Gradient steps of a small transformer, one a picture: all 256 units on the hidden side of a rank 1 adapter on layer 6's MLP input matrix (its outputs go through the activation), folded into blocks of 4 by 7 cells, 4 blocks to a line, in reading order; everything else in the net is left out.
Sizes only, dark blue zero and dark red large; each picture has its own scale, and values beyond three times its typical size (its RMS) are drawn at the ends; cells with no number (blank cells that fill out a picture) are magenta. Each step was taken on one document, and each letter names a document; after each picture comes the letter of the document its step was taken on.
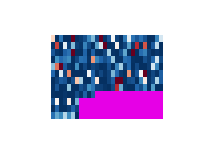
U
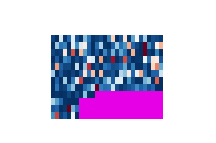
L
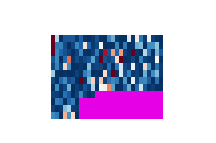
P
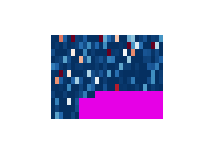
U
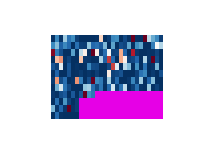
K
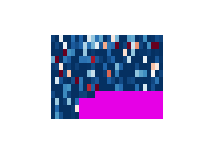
U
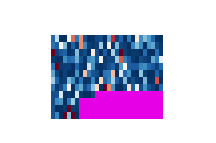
P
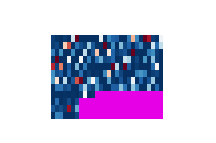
K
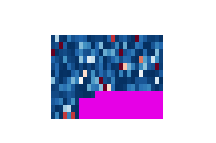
P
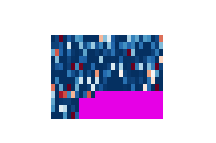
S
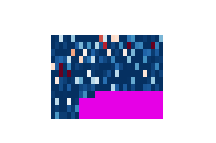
U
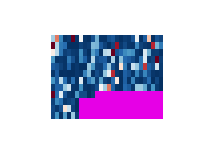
P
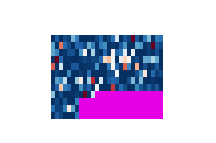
K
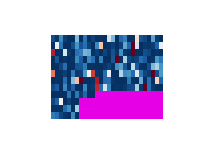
L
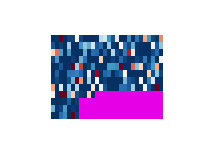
S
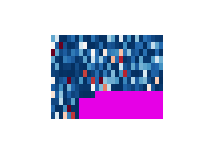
P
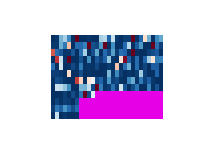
K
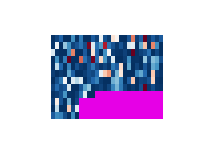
U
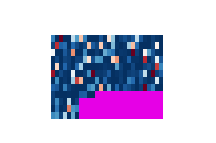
U
